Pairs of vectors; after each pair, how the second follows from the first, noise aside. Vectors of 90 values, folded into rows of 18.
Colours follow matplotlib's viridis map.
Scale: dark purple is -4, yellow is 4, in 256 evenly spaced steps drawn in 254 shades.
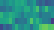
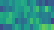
copied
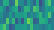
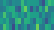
reversed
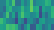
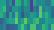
negated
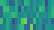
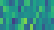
copied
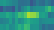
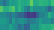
negated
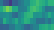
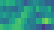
reversed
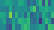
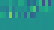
partly zeroed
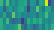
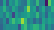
negated
